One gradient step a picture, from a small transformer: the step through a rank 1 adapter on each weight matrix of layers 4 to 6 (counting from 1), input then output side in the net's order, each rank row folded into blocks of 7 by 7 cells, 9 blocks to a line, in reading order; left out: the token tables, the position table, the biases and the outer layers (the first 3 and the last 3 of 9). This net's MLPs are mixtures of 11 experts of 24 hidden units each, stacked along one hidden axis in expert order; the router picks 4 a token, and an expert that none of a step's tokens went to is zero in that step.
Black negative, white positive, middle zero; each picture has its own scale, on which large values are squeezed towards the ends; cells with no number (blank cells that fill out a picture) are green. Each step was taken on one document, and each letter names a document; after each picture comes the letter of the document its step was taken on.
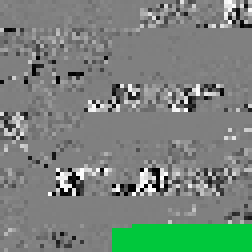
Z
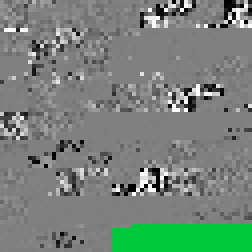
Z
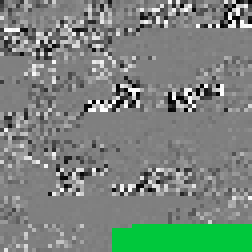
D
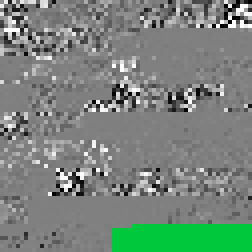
D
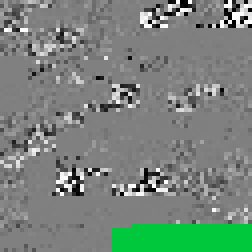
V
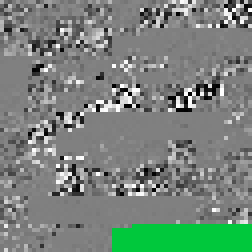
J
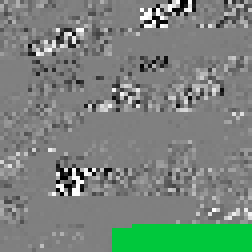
J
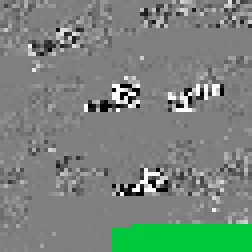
V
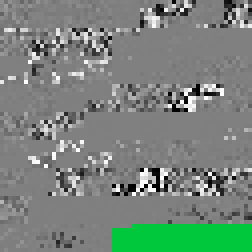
Z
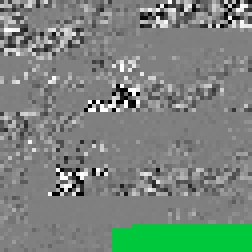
D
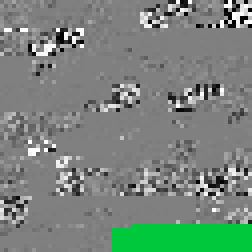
V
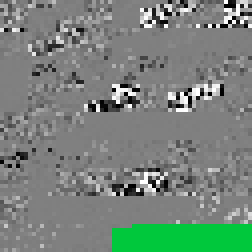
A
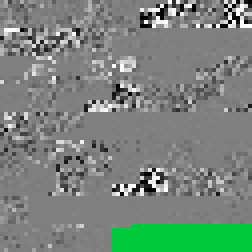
D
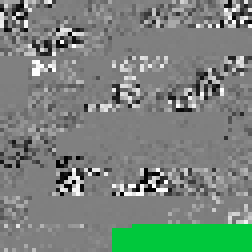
J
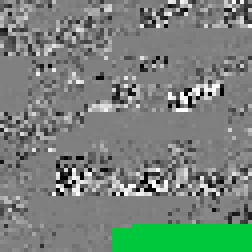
A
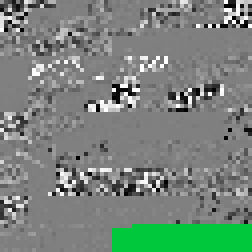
A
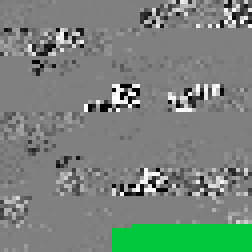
V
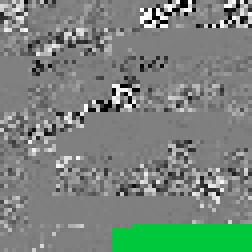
J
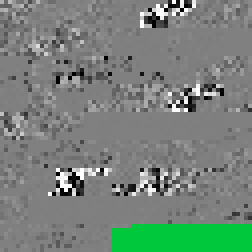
Z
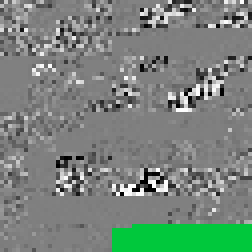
A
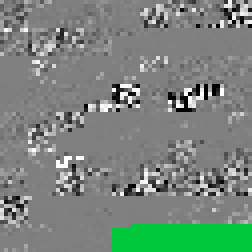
V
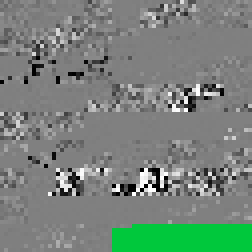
Z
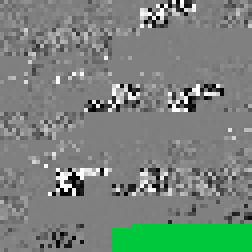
Z
